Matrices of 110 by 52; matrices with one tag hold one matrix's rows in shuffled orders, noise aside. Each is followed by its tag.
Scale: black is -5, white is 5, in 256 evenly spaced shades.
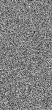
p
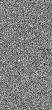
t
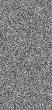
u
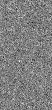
t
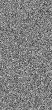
t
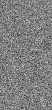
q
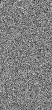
t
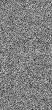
p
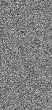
q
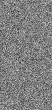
q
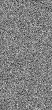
q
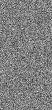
t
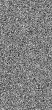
p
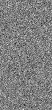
u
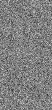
p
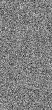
p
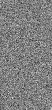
q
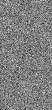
q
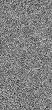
q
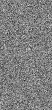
p
